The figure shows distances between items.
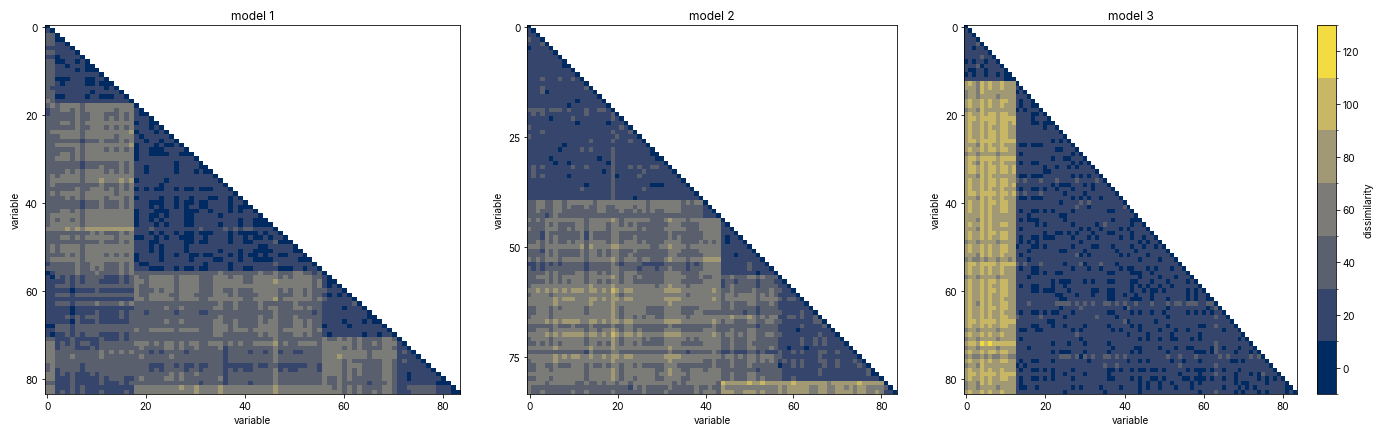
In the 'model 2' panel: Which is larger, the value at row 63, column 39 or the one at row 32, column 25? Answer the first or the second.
the first
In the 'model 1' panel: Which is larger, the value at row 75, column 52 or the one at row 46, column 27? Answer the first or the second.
the first
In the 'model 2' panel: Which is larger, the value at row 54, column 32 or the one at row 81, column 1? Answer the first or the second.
the second
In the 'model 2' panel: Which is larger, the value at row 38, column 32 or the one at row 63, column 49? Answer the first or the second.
the second
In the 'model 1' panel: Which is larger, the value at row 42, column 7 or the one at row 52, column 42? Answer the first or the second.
the first
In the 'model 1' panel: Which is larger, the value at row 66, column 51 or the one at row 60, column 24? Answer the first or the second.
the second
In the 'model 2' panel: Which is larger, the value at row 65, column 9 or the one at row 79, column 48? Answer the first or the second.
the first
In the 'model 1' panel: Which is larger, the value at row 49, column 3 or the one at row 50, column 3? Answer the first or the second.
the second
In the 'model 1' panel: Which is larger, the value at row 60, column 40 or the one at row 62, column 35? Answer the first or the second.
the second
